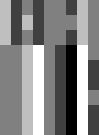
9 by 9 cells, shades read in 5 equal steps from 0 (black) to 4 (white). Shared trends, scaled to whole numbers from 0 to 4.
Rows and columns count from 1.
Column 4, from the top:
1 1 1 4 4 4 4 4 4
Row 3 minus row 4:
1 -1 -1 -3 0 1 1 -1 0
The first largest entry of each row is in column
1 1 1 4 4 4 4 4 4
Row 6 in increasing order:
0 1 1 2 2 2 3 4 4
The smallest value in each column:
2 1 2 1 2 1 0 3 1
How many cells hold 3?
13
